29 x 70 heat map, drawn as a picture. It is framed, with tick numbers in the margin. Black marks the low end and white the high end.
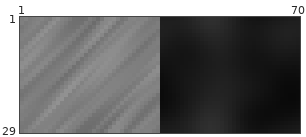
It is made of 1 by 2 panels. Panel 1,1: middling, slanting up to the right, faint in contrast. Panel 1,2: very low, smooth, faint in contrast.
